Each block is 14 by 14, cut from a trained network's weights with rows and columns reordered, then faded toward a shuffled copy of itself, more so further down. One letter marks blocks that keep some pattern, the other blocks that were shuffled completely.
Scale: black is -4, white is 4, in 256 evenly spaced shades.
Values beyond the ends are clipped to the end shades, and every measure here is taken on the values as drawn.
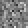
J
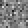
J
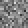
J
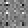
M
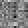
M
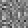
M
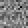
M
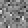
J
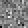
J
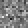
J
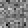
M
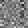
M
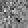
J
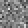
J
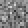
J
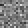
M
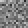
M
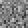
J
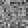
M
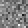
J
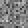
J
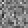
M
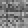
M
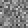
M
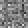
M
